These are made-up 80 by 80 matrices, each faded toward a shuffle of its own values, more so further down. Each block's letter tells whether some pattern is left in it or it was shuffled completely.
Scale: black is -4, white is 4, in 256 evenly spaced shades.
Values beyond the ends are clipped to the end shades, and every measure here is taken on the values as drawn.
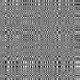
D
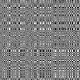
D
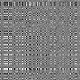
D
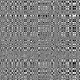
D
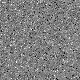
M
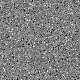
M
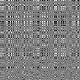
D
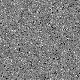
M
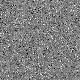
M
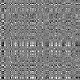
D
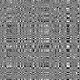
D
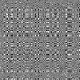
D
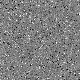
M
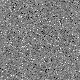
M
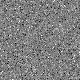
M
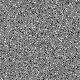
M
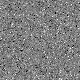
M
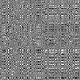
D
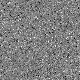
M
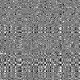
D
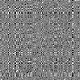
D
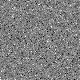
M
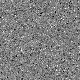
M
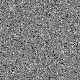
M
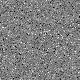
M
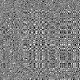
D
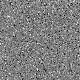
M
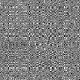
D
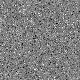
M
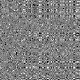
D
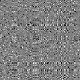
D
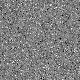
M
